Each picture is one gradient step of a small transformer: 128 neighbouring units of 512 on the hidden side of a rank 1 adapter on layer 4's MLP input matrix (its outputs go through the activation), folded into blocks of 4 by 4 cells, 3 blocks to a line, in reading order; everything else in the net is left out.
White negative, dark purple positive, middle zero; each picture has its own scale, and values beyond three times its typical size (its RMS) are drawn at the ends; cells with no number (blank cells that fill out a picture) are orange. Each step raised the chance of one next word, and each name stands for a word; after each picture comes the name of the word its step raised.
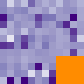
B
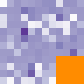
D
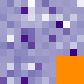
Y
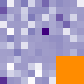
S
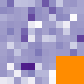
D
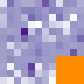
D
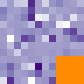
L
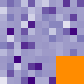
S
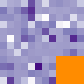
L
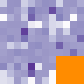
D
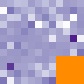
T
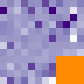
T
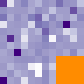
S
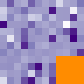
S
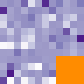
B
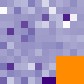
T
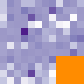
D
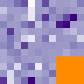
L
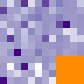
S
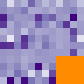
B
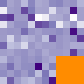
L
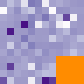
T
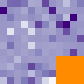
T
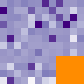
T
